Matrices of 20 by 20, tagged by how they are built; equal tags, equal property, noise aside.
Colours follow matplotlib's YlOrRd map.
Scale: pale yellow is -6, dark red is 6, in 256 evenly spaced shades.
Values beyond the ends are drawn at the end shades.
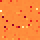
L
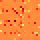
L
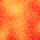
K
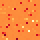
L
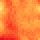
K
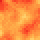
K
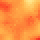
K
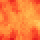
K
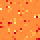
L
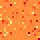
L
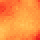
K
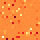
L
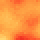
K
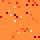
L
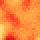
K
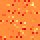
L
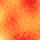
K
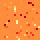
L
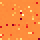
L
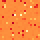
L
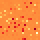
L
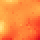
K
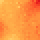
K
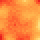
K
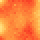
K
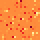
L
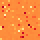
L
